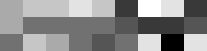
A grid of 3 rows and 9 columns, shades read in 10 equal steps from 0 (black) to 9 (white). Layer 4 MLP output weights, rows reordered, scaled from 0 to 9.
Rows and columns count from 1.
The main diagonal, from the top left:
6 4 6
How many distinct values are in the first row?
5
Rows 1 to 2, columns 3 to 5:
7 8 7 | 4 4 4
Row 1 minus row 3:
2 0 1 4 4 -2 1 8 -6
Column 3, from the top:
7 4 6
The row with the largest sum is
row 1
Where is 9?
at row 1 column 7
